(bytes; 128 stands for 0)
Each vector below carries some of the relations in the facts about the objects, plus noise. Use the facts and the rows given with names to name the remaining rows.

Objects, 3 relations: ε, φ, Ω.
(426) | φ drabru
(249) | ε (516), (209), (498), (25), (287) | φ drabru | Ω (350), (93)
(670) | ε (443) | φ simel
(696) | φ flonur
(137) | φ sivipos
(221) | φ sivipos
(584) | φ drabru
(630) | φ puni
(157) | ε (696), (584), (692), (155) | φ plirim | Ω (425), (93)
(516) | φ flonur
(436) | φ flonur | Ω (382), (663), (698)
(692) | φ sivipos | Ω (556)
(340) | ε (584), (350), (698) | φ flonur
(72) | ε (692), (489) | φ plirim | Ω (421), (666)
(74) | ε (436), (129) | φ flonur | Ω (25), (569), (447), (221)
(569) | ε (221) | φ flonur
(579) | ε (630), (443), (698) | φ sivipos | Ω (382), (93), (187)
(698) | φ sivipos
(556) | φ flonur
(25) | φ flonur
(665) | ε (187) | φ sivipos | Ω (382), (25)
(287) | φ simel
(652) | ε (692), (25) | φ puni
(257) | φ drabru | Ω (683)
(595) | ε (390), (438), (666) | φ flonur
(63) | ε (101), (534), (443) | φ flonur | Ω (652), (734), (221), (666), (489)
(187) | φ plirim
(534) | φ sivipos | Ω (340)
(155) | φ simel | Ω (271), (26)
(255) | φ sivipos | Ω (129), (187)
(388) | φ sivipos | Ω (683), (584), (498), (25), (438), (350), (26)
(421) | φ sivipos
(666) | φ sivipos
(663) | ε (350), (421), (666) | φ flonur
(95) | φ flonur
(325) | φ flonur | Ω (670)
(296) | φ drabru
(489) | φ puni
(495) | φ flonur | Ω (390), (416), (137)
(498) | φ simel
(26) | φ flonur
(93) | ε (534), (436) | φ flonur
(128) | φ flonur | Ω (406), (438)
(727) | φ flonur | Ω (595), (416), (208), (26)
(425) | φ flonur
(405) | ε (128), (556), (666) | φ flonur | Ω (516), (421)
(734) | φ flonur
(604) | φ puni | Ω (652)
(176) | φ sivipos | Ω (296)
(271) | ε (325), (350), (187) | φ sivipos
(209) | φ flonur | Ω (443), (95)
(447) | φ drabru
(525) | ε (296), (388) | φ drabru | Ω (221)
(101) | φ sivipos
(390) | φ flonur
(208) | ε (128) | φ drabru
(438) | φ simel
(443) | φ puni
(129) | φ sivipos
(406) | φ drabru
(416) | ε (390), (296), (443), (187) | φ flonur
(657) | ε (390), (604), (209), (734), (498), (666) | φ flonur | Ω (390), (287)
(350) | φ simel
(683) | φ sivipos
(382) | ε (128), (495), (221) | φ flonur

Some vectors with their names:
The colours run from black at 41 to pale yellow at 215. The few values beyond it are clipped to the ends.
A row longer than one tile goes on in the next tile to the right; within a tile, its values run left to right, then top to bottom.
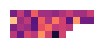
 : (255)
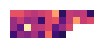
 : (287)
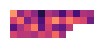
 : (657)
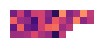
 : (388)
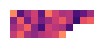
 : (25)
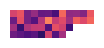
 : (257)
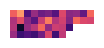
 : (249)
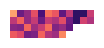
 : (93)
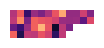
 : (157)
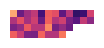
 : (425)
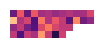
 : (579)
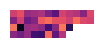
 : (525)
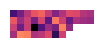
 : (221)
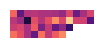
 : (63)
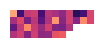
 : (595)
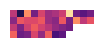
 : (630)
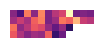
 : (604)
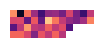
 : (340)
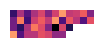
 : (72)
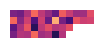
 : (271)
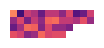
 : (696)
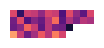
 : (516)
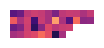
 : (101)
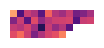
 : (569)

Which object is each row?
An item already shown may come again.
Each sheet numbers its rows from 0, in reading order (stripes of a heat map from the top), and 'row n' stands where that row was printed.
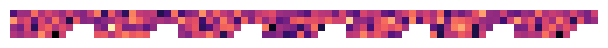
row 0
(129)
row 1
(556)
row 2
(698)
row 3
(525)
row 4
(534)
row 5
(157)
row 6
(129)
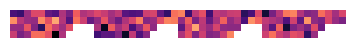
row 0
(176)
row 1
(208)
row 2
(26)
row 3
(666)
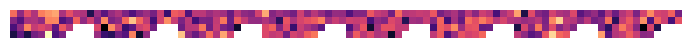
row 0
(670)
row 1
(296)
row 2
(405)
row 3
(74)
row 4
(683)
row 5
(128)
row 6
(325)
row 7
(72)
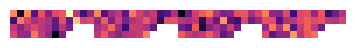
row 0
(443)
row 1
(25)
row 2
(421)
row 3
(436)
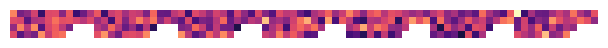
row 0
(436)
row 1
(734)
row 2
(516)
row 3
(534)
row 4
(155)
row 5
(584)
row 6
(209)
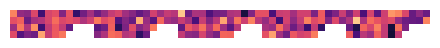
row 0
(436)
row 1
(137)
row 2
(727)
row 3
(734)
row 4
(187)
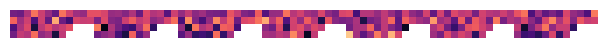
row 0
(271)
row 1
(447)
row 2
(406)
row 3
(129)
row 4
(405)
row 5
(665)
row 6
(249)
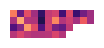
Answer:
(390)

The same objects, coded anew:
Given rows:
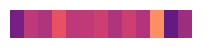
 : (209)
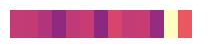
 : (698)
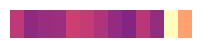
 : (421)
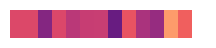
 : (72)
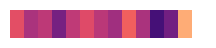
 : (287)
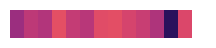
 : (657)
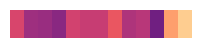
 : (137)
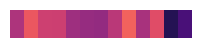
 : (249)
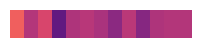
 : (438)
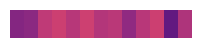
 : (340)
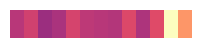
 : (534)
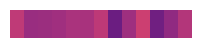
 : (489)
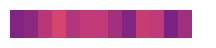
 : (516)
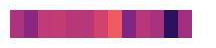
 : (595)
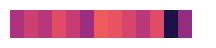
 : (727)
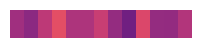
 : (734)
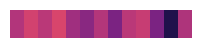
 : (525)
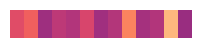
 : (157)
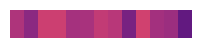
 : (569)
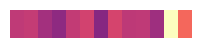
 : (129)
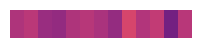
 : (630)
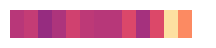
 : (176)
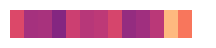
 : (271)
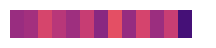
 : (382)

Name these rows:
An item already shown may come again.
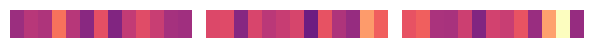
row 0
(63)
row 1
(72)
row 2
(388)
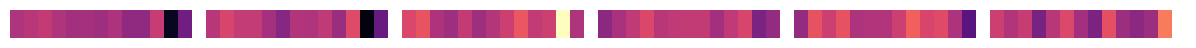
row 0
(406)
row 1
(257)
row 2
(665)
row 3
(696)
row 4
(436)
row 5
(670)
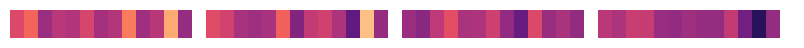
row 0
(157)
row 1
(187)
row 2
(734)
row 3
(447)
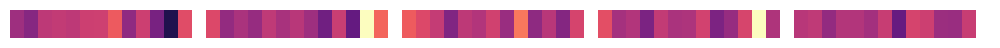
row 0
(390)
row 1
(221)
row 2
(155)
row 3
(683)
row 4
(604)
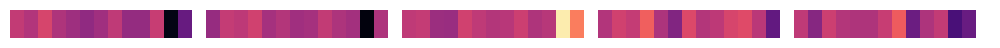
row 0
(584)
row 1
(426)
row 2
(101)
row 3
(74)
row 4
(26)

